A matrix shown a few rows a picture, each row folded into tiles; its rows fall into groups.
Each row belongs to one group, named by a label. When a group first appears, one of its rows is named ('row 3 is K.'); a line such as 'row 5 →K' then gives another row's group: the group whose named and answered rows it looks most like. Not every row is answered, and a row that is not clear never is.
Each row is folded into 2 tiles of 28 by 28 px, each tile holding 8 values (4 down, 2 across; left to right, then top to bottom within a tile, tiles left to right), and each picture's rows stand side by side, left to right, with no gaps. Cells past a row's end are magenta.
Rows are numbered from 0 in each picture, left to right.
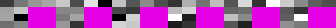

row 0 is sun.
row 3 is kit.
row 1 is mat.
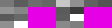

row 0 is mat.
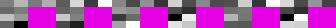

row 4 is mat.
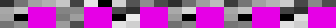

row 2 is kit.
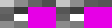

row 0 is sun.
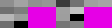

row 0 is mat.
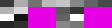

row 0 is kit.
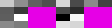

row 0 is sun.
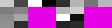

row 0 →mat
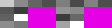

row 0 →sun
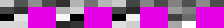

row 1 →kit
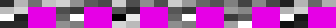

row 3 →sun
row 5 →kit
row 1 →sun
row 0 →kit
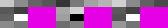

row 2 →sun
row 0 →sun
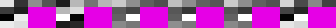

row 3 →sun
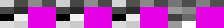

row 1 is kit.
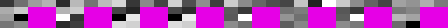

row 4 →sun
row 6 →sun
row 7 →mat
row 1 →kit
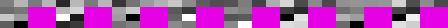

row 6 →mat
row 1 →kit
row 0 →mat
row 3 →sun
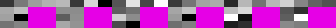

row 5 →sun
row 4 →kit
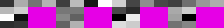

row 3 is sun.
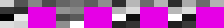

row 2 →kit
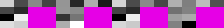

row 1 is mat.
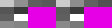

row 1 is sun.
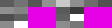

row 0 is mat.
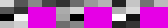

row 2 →kit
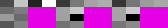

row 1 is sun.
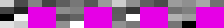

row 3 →mat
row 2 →sun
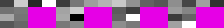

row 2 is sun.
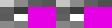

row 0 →sun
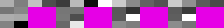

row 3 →sun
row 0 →mat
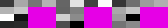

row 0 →kit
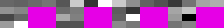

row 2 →sun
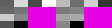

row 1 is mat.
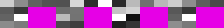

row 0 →sun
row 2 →kit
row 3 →sun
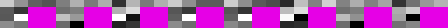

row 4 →sun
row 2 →kit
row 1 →mat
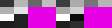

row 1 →kit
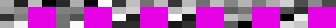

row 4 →mat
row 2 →kit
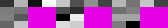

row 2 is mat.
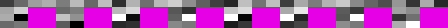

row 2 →kit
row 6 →sun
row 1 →mat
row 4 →kit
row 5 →kit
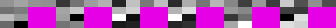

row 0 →mat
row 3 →kit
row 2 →kit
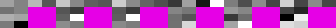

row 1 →sun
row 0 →mat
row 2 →sun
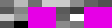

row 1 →sun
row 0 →mat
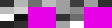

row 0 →kit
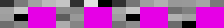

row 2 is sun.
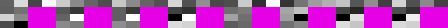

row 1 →sun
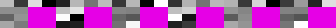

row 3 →kit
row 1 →kit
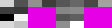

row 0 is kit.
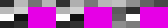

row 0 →kit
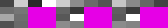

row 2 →sun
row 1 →sun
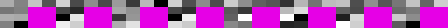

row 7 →mat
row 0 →mat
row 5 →kit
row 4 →sun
